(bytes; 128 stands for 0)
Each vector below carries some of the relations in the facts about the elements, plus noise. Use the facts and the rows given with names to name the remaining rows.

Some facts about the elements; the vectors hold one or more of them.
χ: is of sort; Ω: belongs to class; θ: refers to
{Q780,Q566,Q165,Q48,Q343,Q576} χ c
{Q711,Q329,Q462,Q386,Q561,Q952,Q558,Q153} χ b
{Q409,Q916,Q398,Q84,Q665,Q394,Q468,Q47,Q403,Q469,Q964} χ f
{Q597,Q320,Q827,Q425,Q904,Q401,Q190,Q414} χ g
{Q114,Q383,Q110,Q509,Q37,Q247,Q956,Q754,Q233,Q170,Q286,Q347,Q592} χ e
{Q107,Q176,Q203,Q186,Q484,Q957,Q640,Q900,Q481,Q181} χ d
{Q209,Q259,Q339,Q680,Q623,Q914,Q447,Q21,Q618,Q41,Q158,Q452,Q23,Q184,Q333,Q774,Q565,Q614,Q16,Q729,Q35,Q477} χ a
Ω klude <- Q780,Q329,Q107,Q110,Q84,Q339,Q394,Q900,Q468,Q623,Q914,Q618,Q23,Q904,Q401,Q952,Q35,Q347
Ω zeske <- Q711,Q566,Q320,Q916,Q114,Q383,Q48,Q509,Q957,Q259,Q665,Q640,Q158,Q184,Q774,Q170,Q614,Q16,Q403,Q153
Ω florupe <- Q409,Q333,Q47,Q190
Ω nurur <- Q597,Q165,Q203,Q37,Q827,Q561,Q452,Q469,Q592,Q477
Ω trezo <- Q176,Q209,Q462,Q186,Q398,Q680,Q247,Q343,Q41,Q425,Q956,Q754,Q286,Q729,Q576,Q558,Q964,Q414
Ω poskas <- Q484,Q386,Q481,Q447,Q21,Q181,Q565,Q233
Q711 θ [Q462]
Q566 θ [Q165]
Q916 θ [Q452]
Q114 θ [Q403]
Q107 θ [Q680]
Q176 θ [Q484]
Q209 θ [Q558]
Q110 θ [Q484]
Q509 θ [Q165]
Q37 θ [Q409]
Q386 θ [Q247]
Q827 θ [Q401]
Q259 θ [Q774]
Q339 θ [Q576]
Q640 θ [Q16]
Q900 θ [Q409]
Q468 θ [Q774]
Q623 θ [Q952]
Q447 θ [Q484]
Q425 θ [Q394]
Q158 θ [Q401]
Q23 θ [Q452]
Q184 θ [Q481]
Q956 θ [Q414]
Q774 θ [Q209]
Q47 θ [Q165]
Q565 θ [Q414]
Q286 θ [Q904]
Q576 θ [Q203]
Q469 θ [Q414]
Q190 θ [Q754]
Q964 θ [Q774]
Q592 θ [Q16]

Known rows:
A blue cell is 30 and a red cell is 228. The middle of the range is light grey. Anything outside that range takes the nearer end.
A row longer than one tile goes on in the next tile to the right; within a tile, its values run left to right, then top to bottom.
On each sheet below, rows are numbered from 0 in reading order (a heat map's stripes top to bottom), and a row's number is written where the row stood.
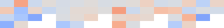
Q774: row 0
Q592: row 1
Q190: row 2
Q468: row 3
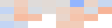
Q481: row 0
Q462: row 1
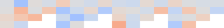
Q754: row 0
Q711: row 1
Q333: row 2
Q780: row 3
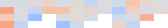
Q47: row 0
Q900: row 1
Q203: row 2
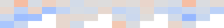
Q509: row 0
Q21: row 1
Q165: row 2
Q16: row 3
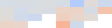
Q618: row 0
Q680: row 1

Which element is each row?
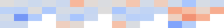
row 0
Q184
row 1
Q614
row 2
Q403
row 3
Q956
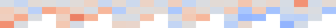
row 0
Q398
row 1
Q414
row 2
Q561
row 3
Q233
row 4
Q566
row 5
Q640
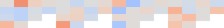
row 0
Q320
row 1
Q409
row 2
Q386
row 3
Q425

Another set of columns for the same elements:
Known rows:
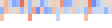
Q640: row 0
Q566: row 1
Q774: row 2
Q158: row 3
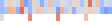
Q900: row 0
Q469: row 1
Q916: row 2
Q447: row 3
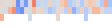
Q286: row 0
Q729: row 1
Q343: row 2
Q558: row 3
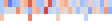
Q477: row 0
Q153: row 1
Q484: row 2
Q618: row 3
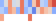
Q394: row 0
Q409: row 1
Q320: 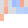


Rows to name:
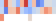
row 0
Q333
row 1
Q452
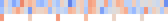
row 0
Q597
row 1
Q711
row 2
Q165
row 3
Q964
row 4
Q181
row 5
Q114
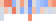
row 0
Q481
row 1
Q827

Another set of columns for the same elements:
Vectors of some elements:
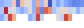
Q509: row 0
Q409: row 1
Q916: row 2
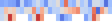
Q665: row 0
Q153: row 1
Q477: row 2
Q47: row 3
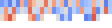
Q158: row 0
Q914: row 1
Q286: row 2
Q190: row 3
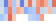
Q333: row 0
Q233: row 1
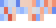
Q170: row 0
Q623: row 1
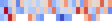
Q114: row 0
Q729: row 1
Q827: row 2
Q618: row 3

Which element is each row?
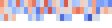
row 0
Q468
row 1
Q904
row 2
Q203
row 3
Q469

